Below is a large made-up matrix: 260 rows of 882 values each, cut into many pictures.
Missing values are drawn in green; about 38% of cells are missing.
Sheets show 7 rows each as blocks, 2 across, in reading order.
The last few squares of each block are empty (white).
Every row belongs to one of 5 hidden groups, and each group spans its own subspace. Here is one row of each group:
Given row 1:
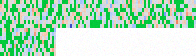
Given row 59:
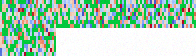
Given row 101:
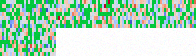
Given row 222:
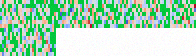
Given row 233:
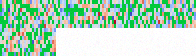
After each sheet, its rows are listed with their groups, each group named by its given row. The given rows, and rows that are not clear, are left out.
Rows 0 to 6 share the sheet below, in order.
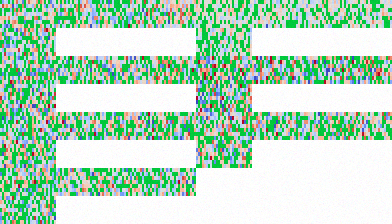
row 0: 222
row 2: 59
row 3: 222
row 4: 222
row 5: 222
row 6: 59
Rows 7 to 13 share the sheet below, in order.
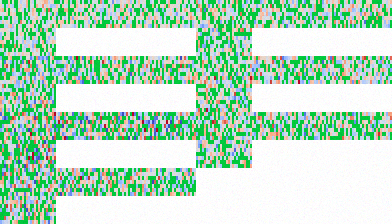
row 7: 1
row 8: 222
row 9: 233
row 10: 101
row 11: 222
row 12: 222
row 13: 222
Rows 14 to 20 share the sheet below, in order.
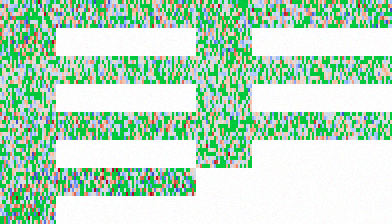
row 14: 222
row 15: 101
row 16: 59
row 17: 1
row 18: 222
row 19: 1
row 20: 1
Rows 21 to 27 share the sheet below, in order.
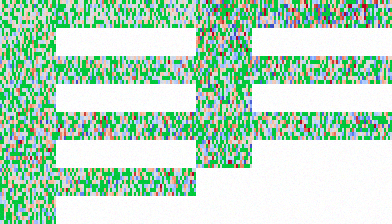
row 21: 1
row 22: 59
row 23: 59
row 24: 222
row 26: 59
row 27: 101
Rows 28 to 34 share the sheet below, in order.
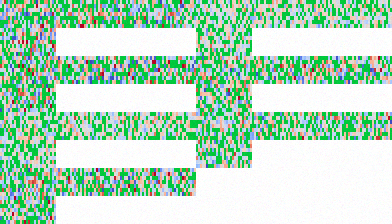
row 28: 233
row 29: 1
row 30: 59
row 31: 101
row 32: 222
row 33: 101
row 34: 59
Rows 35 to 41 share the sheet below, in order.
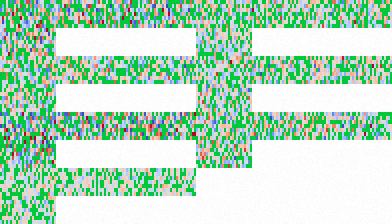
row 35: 59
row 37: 101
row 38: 1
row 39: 233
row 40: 222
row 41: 1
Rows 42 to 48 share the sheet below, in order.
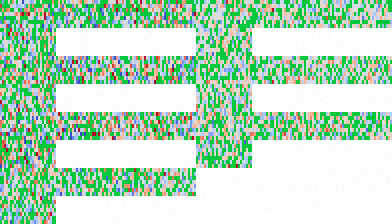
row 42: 233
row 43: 233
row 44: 101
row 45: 59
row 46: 222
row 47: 222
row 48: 101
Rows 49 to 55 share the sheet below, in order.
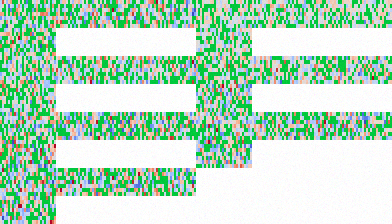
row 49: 1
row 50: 222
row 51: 101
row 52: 1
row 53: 59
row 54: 59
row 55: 1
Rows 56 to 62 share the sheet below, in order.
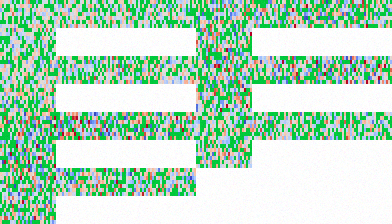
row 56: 59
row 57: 59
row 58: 1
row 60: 222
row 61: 1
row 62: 233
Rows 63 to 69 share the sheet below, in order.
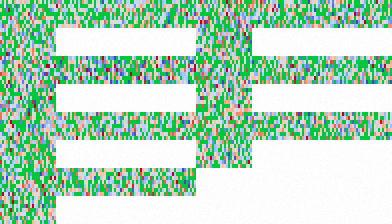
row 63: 101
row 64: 233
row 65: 101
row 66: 101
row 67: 59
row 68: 1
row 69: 101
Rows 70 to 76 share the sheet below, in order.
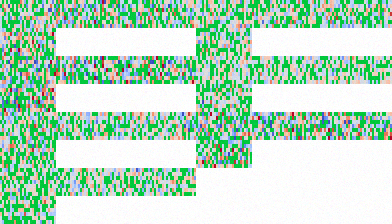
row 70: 1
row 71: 101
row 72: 1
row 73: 1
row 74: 101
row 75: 233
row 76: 101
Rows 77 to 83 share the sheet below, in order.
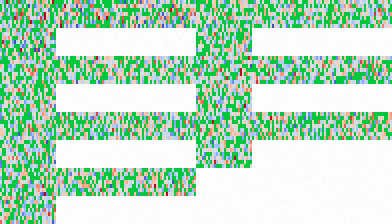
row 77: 233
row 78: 59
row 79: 59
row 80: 233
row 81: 59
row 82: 222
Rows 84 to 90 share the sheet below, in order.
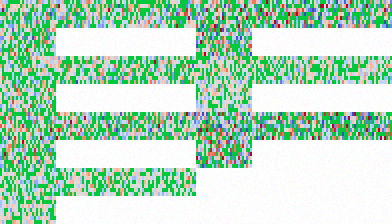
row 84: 101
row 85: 233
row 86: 59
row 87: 233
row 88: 233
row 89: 233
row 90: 101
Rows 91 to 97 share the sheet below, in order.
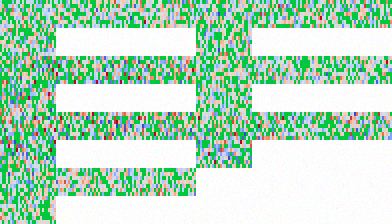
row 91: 101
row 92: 233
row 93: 1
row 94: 101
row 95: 233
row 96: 222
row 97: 233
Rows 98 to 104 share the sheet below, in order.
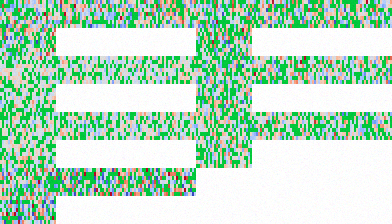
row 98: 222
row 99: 1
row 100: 222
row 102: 101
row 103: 1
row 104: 1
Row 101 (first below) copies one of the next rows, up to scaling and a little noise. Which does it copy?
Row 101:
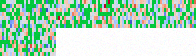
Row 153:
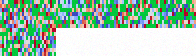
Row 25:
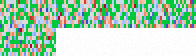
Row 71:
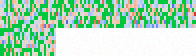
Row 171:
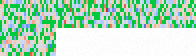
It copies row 25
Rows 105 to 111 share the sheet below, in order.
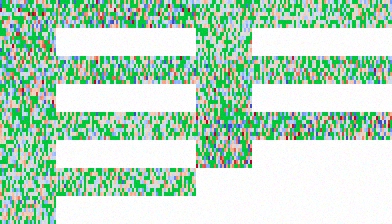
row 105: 59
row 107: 233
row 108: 59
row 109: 233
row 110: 59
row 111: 1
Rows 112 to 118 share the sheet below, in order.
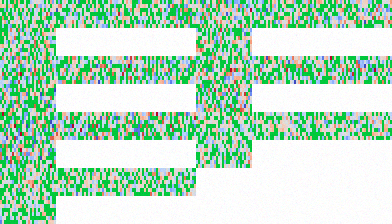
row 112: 101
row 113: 233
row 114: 59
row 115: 59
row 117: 1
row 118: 59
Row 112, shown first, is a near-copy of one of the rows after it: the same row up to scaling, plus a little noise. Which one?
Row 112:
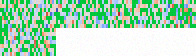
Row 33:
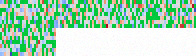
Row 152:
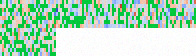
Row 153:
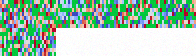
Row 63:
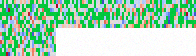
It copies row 153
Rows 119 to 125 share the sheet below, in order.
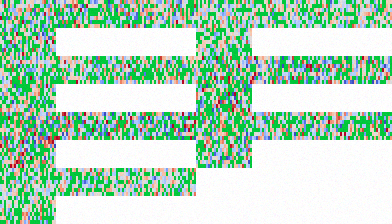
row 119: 222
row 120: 233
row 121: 59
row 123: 101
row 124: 101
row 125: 101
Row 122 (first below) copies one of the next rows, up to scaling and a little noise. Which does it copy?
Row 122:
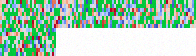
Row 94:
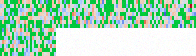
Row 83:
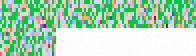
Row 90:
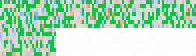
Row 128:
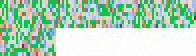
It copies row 128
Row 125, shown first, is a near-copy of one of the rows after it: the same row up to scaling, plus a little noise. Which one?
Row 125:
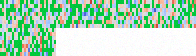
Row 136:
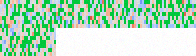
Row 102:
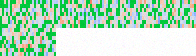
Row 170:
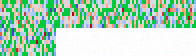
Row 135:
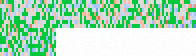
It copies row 102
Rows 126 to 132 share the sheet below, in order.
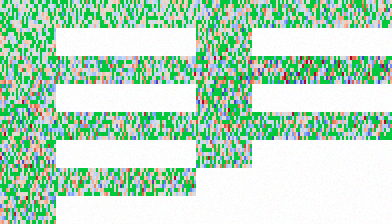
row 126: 222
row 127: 59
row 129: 222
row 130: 233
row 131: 59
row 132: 1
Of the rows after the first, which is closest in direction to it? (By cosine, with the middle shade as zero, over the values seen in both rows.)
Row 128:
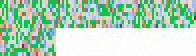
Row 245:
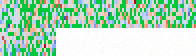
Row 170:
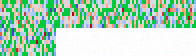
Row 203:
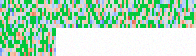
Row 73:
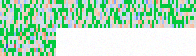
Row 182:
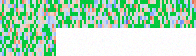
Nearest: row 170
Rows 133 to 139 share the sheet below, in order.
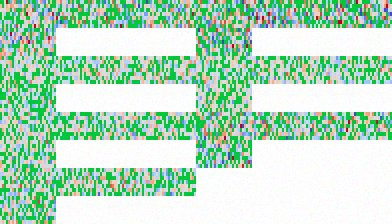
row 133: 1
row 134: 101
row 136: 101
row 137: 59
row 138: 222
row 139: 59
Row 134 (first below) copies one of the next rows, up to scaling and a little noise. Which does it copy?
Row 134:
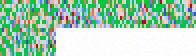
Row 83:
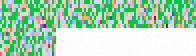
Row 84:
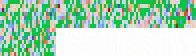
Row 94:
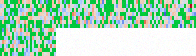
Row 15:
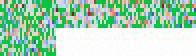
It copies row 94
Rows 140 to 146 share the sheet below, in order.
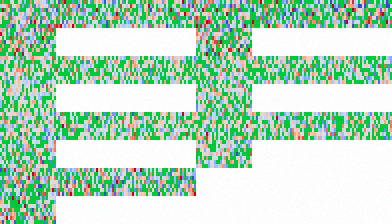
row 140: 101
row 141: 101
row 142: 233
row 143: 59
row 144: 222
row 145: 101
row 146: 233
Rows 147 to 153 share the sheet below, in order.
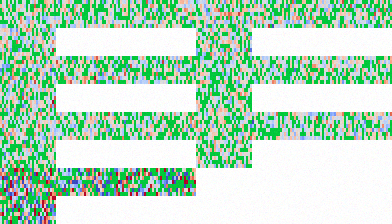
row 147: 1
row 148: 59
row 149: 233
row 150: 233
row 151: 233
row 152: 101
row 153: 101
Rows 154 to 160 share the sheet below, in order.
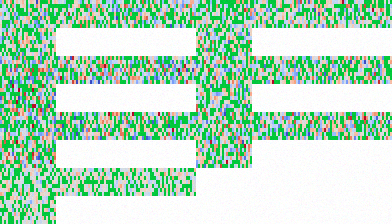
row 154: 233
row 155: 1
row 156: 59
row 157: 59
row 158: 222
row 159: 59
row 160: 222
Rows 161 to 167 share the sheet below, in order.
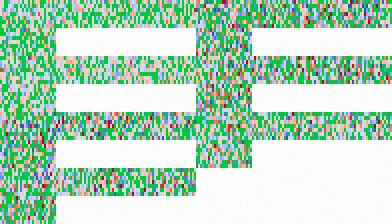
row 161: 233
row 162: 59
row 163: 233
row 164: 1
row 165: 101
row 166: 59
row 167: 1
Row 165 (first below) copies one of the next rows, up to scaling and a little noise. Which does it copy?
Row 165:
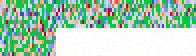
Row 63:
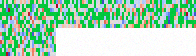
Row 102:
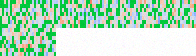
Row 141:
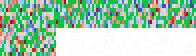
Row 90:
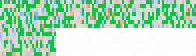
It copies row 90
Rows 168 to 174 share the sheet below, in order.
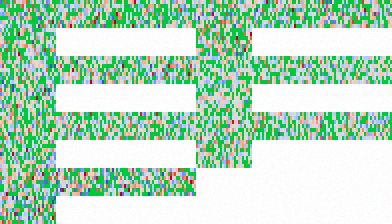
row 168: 233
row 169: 59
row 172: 222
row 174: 1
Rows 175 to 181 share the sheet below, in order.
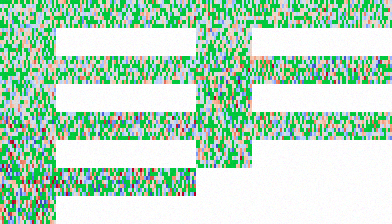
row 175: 101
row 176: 59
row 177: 233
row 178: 233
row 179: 101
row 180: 233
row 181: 101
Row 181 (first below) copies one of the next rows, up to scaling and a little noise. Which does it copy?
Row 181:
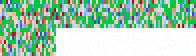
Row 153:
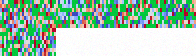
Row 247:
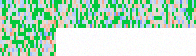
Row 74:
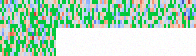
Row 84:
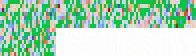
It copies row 74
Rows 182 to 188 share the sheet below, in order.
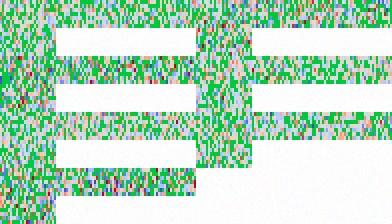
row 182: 222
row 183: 222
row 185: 222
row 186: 1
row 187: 101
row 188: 101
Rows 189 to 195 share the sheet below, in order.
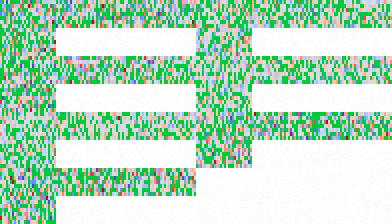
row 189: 233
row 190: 101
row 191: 233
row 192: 222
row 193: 101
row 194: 1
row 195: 59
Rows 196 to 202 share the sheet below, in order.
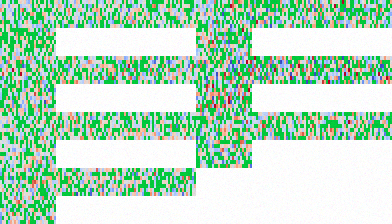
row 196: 59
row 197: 1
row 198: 59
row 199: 1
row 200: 233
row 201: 222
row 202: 59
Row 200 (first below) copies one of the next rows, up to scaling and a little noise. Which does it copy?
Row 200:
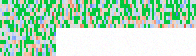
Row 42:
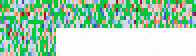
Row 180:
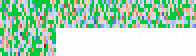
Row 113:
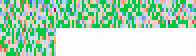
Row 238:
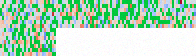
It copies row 238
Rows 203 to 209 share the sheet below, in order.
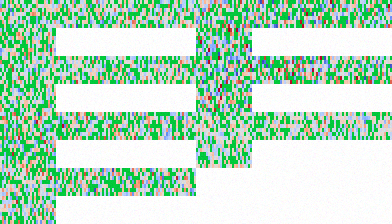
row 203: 59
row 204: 101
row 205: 59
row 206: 233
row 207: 222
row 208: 59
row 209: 1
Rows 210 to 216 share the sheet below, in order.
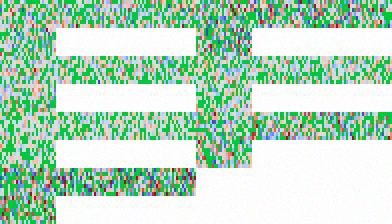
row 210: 59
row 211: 1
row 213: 59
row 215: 222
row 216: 222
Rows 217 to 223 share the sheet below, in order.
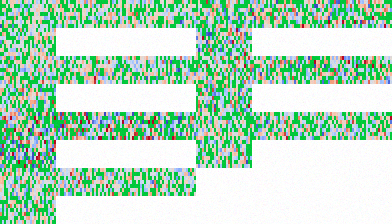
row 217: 222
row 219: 233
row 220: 1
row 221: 222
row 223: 222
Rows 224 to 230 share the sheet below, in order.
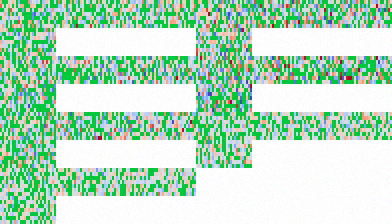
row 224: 59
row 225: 59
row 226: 1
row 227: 233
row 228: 222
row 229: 59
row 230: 233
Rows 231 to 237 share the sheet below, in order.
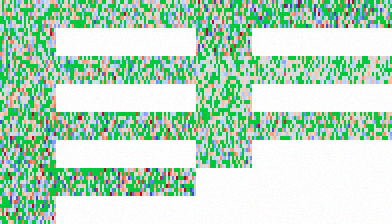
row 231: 101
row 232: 1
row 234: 222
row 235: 101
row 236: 222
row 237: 1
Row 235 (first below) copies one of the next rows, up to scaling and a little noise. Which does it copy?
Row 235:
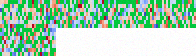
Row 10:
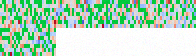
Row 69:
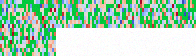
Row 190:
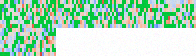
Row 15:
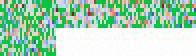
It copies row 190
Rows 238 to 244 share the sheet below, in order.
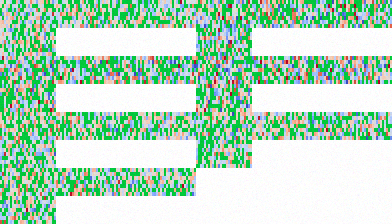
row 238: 233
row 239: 233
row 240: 1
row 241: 59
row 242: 233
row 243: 233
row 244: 222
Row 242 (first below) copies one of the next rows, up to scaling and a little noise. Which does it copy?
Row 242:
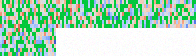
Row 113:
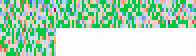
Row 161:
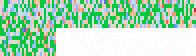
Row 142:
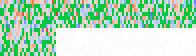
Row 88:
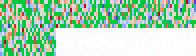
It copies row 88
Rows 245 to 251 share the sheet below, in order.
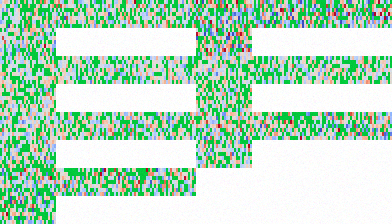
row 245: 101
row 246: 101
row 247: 101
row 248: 59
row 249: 59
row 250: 233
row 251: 1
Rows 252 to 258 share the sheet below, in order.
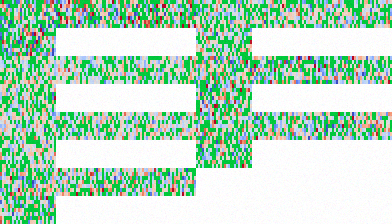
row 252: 101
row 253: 233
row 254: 233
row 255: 1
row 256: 233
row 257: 222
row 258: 59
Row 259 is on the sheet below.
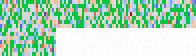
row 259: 222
